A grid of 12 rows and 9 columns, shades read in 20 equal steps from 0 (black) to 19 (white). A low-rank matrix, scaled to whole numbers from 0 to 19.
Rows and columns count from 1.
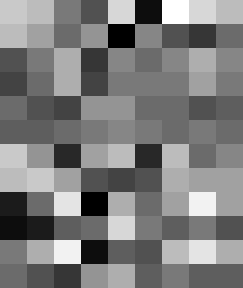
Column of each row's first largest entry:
7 1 3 3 4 5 1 2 8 5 3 5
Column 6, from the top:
1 10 8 9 8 9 3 6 8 9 6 7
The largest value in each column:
15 15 18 12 16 10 19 18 14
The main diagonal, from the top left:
15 12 13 5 11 9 14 12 12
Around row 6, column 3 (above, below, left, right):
5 3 7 9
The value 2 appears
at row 9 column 1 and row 10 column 2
